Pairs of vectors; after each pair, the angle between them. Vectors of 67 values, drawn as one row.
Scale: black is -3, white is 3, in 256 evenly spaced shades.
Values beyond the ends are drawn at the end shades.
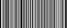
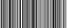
partly opposed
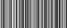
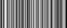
partly aligned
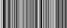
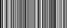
nearly opposite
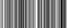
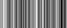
nearly parallel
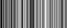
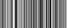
orthogonal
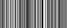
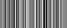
nearly opposite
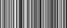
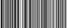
nearly opposite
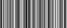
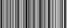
nearly parallel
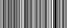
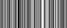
orthogonal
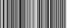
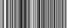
partly aligned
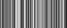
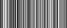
orthogonal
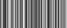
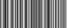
nearly parallel
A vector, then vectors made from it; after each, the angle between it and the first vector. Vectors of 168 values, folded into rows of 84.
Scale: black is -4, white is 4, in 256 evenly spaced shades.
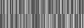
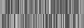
partly opposed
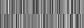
partly aligned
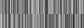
nearly opposite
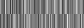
partly aligned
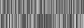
orthogonal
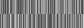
orthogonal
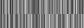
nearly parallel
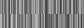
nearly opposite
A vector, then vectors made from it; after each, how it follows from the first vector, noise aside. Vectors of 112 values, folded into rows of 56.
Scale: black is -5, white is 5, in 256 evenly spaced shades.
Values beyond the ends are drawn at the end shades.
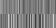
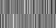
wrapped around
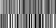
scaled up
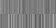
shrunk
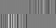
partly zeroed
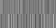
shrunk
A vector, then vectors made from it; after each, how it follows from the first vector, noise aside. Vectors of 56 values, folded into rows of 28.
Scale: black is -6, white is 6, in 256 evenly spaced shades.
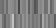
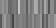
negated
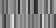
scaled up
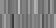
negated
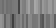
sign-scrambled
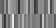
scaled up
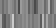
copied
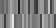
scaled up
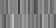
copied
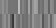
negated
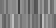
copied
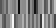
scaled up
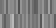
copied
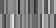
scaled up
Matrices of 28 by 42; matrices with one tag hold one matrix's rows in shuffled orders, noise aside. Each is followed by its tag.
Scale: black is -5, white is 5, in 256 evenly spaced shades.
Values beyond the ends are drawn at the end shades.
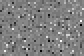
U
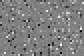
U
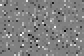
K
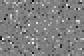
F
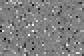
F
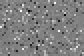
K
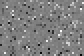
U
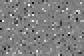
F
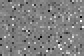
U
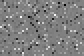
K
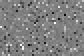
K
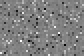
K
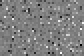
U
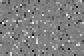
F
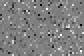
U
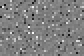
F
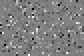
F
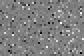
U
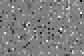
U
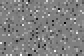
K
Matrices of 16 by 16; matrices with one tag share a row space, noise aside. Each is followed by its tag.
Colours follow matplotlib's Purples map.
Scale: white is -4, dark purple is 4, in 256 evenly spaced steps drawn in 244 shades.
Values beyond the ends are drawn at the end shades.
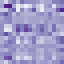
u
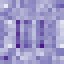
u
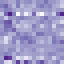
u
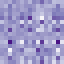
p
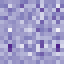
p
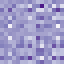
p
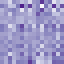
p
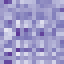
u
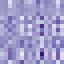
p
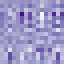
p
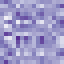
u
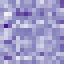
u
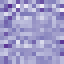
u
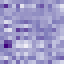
u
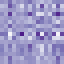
p
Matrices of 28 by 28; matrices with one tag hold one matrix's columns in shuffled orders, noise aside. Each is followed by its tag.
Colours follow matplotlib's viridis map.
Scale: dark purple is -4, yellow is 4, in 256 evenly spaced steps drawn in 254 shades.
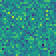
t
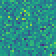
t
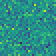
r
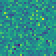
t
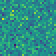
t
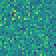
t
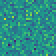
t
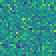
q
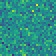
r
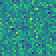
q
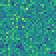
q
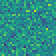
r
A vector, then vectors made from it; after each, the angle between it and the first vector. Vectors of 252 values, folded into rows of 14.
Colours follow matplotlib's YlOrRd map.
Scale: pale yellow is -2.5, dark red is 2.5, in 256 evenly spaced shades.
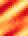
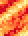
nearly parallel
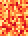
orthogonal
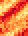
nearly opposite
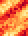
nearly opposite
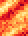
nearly opposite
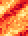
nearly opposite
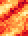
nearly opposite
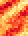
nearly parallel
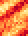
nearly opposite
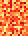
orthogonal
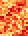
partly opposed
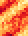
nearly parallel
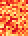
orthogonal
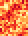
partly opposed
